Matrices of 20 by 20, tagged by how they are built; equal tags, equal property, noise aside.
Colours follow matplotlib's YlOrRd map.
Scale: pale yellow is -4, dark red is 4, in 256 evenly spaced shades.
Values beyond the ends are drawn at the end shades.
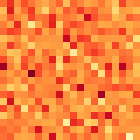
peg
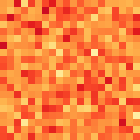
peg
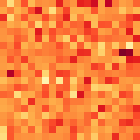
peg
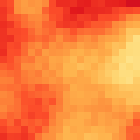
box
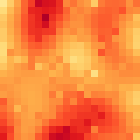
box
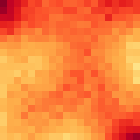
box
